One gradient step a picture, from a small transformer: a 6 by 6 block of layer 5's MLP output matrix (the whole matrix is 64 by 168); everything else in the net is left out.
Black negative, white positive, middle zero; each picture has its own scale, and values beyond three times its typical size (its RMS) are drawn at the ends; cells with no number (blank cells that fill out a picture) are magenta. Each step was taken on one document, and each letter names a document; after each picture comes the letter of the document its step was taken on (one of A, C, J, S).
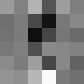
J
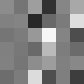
J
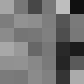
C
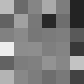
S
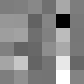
C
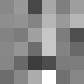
J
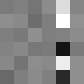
C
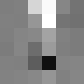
J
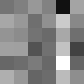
C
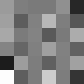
S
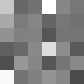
S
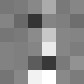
J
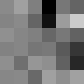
J
